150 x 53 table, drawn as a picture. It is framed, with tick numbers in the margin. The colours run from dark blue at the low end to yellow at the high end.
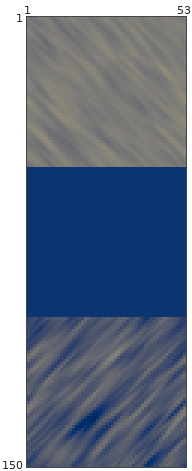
The table splits into 3 rows of 1 panel. Panel 1,1: middling, slanting down to the right, faint in contrast. Panel 2,1: very low, flat. Panel 3,1: low, slanting up to the right.
